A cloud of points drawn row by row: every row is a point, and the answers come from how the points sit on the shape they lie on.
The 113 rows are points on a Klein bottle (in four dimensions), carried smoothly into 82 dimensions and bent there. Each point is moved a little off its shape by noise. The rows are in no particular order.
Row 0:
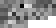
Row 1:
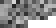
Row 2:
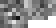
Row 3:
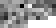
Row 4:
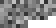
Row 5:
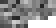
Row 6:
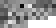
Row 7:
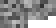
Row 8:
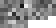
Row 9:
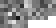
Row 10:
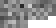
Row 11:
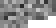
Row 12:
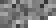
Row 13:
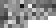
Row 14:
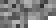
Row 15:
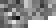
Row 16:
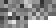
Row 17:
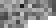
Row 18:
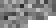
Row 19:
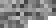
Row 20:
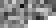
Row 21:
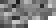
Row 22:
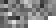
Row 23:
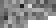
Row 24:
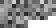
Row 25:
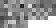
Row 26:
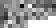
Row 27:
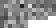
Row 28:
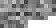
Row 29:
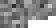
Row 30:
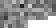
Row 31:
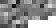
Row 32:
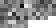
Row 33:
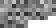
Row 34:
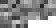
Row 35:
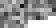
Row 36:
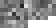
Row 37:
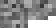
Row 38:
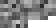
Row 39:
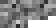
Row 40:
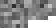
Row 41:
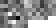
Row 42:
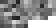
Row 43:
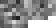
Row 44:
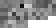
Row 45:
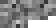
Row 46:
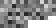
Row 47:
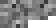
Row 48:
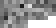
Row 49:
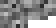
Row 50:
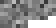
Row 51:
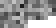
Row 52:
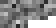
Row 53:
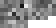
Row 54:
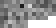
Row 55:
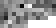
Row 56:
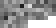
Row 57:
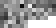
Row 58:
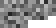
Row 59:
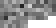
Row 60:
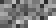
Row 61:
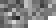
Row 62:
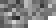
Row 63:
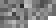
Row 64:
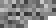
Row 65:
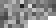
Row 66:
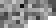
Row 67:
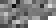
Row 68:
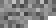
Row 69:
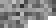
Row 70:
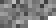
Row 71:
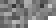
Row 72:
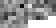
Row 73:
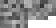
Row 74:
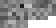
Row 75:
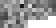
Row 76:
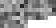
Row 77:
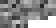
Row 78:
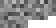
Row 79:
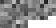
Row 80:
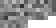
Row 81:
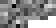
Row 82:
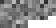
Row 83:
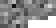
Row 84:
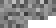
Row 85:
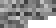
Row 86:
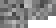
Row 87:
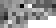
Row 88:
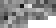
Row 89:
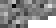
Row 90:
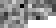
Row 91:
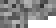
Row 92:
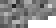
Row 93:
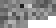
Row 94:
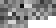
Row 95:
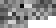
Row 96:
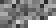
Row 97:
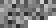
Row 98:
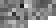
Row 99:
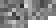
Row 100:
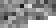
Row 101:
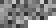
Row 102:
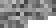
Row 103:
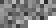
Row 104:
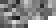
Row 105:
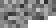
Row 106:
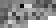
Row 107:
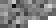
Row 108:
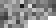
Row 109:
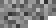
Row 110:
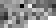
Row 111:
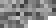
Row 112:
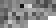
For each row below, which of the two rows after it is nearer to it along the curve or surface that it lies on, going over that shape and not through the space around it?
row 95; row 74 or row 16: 16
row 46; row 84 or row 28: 28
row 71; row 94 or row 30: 94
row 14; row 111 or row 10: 10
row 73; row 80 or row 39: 39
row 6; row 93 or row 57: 57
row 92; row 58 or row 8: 8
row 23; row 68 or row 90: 68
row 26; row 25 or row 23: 25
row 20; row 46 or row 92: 46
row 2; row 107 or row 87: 107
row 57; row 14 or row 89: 14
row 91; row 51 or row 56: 56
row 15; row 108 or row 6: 6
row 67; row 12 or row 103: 12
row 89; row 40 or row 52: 40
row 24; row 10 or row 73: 73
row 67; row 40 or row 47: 40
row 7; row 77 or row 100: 77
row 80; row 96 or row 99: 96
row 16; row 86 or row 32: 32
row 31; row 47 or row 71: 71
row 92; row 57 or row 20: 57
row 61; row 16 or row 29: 29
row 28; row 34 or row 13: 13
